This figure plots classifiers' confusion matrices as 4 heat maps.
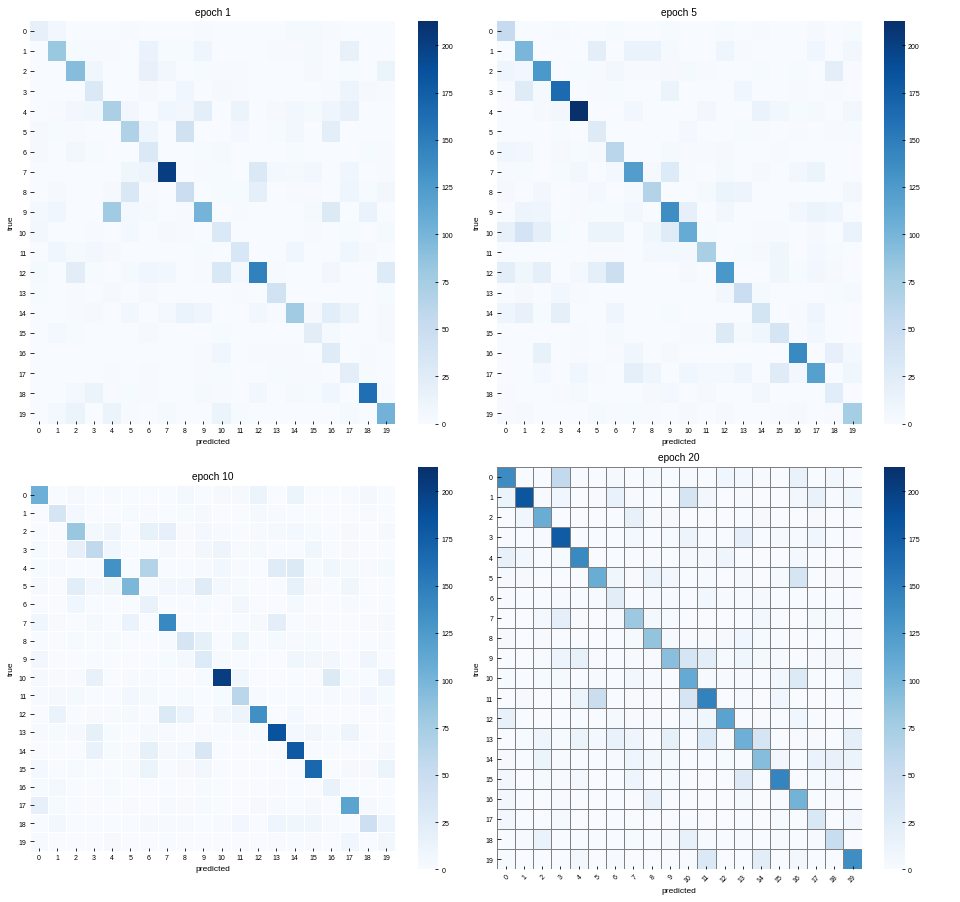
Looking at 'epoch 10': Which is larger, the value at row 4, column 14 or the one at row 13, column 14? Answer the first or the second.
the first
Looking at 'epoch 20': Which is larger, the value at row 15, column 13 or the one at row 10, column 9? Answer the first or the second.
the first
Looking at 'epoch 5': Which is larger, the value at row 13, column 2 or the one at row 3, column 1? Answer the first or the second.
the second
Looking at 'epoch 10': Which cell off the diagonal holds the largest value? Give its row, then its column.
4, 6
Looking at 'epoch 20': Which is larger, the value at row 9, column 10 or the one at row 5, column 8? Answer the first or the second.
the first
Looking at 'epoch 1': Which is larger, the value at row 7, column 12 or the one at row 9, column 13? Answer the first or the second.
the first
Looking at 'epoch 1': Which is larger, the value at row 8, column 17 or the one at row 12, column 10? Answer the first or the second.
the second
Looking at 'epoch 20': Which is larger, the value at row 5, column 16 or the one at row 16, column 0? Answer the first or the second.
the first
